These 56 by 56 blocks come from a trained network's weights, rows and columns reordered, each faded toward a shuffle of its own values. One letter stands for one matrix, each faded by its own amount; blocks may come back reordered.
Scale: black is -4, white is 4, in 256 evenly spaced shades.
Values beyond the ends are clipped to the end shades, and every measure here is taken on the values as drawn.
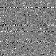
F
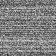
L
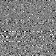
F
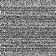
L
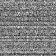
L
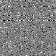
F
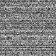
L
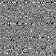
F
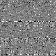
F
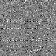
F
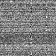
L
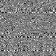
F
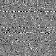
F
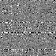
F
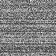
L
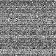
L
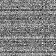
L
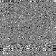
F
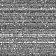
L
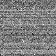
L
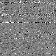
F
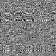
F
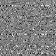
F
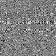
F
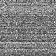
L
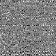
F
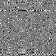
F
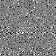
F
